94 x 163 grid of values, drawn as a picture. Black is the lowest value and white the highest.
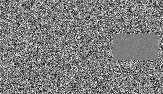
Calmest part: middle right. Slope: none. Odd patch: calmer, in the middle right. Stripes: none. Odd rows or columns: none. Grain: fine.
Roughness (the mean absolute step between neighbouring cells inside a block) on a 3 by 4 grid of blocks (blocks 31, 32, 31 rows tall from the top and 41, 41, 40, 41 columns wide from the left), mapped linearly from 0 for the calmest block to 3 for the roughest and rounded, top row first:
3333
3320
3333
